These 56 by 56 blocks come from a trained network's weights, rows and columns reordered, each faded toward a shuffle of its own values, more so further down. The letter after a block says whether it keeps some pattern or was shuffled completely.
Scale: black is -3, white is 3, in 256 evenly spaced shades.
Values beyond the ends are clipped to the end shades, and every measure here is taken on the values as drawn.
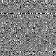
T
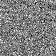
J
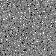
J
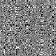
T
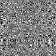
T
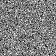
J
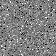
J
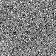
J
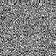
T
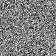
J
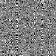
T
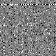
T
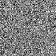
T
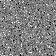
J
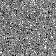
J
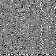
T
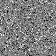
J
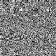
T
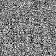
T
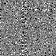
T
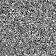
J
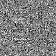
T
